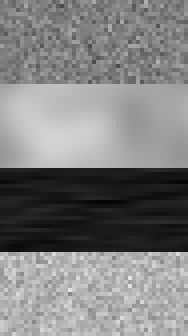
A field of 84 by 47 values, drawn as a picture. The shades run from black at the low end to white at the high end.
The table splits into 4 rows of 1 panel. Panel 1,1: middling, fine-grained. Panel 2,1: high, smooth. Panel 3,1: very low, streaked across, faint in contrast. Panel 4,1: high, fine-grained.
